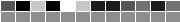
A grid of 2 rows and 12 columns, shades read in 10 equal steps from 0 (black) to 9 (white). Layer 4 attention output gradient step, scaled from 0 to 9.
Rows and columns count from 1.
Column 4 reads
0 5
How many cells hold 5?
12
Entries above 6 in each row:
3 0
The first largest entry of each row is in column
5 1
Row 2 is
5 5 5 5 5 5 5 5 5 5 5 5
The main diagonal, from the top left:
3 5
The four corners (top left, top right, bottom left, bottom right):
3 4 5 5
